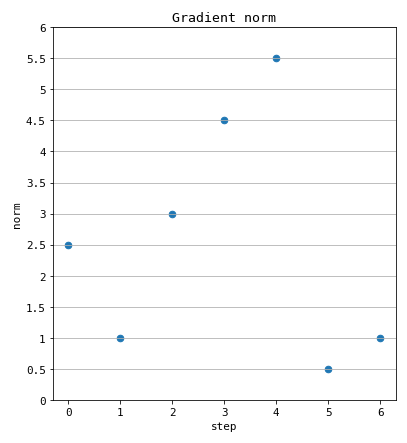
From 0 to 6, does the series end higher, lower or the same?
lower
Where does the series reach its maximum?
4
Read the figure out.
Title: Gradient norm
x-axis: step, ticks 0 1 2 3 4 5 6
y-axis: norm, ticks 0 0.5 1 1.5 2 2.5 3 3.5 4 4.5 5 5.5 6
Values:
2.5 1 3 4.5 5.5 0.5 1
